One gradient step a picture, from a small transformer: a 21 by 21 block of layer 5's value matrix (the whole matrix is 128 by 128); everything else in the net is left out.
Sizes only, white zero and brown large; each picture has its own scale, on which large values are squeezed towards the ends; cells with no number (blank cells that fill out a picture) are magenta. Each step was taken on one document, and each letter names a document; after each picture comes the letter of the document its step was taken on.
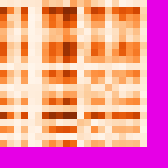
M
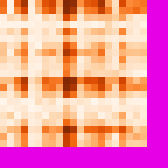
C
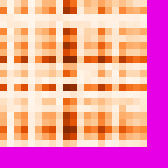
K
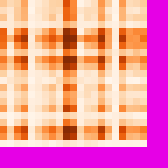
C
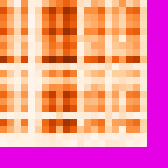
M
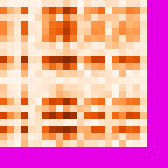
M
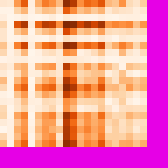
C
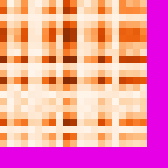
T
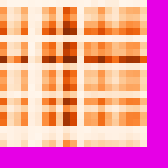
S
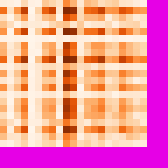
K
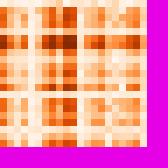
S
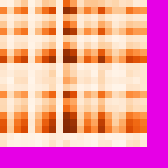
K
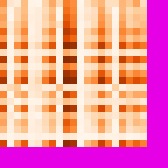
T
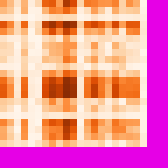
M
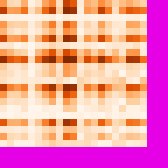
S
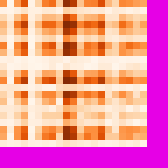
C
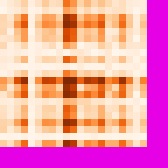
C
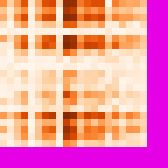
M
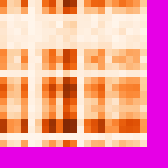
K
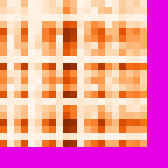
T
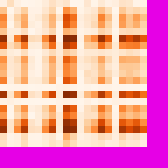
T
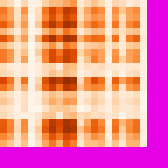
M
